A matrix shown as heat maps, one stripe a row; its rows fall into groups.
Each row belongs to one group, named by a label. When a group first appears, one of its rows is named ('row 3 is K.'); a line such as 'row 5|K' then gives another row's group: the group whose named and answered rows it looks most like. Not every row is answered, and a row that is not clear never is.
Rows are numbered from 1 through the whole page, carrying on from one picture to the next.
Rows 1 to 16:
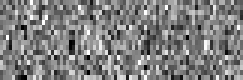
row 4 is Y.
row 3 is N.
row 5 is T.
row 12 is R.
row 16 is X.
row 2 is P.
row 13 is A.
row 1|Y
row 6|X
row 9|T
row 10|T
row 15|R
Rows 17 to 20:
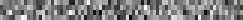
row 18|N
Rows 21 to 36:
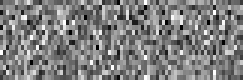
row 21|N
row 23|P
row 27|T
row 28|Y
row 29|T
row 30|A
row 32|N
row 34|A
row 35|P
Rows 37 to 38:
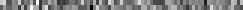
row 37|A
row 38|Y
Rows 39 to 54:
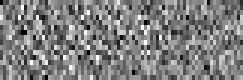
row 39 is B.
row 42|A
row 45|X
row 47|N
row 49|R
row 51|Y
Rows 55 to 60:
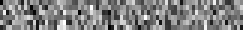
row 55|P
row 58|N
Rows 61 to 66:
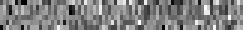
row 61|X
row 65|A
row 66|P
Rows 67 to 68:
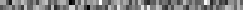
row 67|T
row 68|R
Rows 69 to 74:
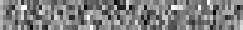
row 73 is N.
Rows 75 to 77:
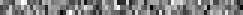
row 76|B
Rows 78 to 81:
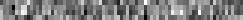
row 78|N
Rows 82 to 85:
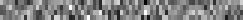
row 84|N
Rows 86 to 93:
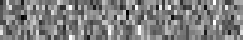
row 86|P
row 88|B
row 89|X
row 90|P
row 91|A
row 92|A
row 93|R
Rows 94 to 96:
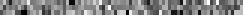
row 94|T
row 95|A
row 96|X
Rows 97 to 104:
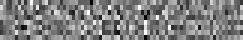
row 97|Y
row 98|A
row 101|N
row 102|X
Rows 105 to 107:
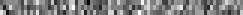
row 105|R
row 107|A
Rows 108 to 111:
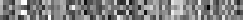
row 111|B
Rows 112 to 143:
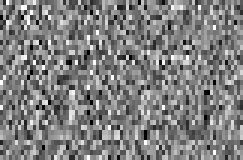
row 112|P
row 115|B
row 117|P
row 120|B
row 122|R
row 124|T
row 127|A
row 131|R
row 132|Y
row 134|R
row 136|Y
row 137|A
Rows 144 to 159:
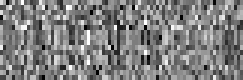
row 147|P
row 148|N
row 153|A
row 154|N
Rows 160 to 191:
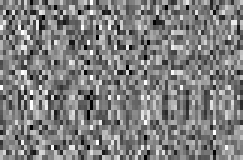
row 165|A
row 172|R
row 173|X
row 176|N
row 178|Y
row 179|R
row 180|Y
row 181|Y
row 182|R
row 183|R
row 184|N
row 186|P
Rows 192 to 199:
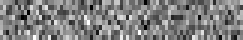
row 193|Y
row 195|X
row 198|A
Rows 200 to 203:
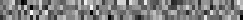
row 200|X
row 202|Y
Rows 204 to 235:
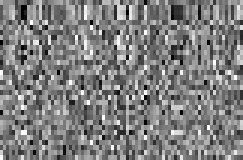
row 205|X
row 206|X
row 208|Y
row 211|B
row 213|X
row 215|X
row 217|N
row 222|N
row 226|P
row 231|N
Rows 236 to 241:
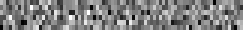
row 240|X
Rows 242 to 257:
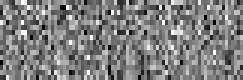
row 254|P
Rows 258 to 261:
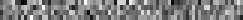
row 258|X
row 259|T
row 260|R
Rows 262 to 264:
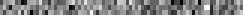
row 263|T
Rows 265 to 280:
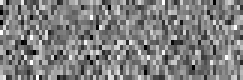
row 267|B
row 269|P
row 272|Y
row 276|R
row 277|Y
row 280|A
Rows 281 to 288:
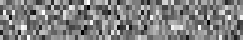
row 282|R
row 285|B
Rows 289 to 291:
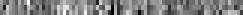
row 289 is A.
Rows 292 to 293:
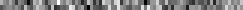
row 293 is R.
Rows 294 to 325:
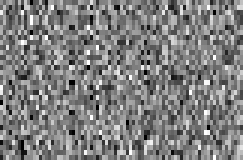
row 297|Y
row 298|Y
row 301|Y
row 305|P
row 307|R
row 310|T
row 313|Y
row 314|P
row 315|A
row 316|T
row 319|B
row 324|X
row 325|P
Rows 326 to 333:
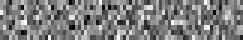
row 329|R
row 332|X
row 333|B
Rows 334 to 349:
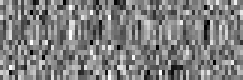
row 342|Y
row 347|X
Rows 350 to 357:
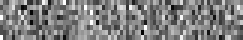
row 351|X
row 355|N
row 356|B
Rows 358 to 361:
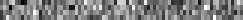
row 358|X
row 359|T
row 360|B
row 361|P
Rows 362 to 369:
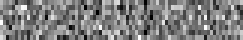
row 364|B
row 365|B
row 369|A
